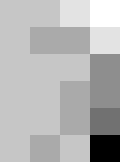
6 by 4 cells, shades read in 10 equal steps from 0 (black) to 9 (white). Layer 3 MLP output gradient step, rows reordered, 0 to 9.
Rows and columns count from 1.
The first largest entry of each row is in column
4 4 1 1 1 1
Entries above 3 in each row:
4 4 4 4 4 3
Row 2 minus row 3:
0 -1 -1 3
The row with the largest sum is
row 1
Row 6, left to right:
7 6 7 0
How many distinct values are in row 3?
2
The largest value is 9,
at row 1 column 4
